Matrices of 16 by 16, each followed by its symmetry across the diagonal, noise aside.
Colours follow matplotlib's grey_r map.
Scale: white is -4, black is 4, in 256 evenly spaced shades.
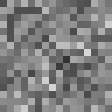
symmetric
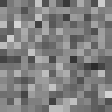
neither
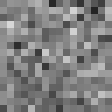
neither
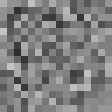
symmetric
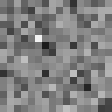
symmetric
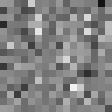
neither
